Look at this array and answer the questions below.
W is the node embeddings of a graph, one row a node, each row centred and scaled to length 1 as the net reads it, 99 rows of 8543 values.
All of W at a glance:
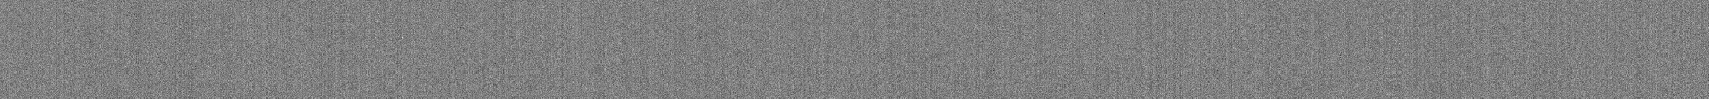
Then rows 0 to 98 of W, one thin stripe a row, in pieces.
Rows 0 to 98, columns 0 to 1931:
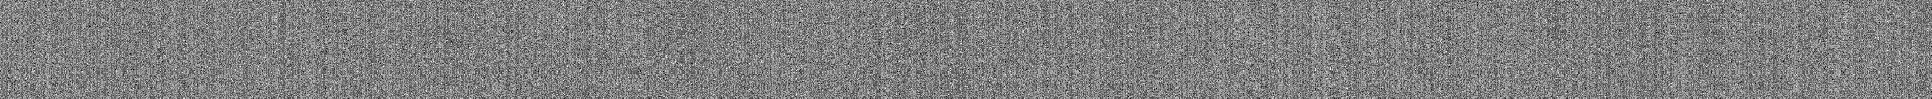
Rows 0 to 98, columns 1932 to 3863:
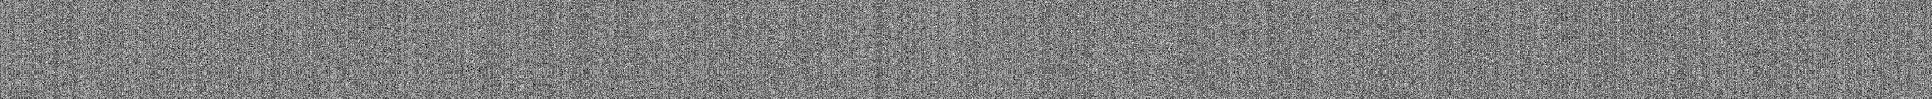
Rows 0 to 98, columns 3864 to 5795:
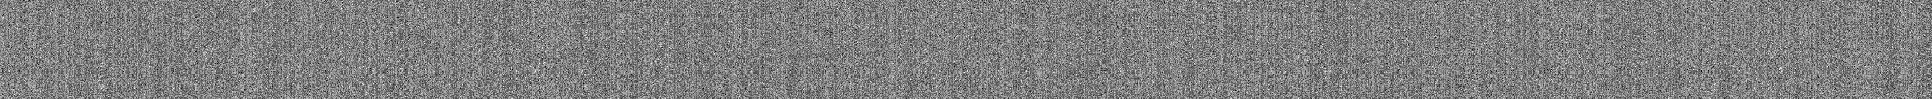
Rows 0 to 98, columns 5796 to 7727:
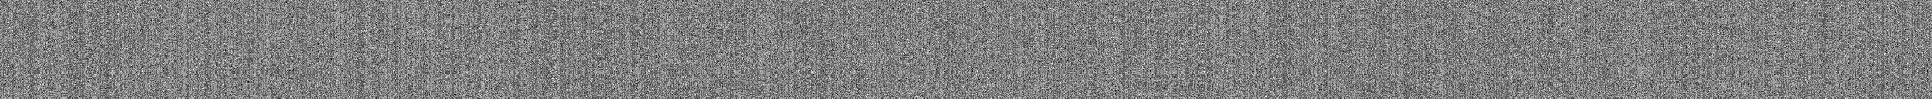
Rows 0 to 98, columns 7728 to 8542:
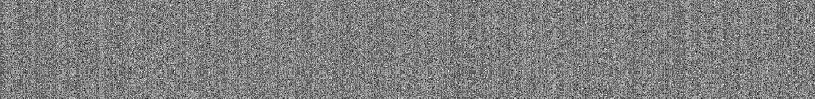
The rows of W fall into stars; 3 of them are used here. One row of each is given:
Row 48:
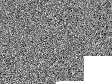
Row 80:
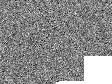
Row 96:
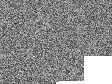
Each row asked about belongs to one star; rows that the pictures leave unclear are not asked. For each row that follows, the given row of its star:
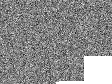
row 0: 48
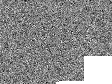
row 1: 80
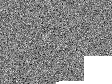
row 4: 80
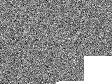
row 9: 96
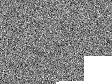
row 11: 96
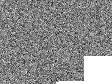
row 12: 48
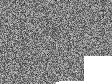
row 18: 80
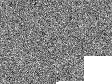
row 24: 48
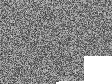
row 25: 80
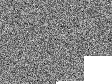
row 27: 48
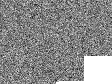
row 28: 48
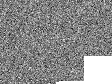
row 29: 96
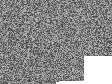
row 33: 96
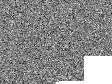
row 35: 80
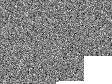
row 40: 48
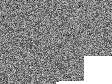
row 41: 96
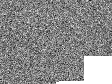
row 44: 96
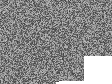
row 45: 80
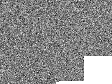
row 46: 96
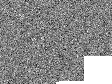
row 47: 80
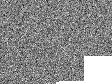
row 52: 96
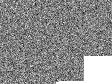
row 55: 48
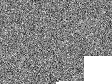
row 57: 48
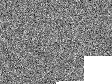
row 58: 96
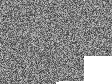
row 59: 96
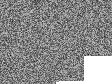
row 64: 48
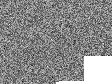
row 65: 80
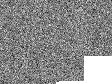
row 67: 96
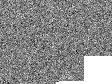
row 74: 80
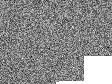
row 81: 96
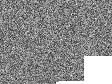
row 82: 96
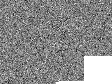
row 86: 80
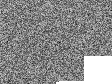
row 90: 80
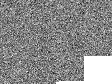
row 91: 48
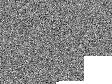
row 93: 80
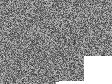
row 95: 80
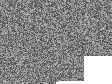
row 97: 48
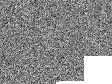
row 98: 48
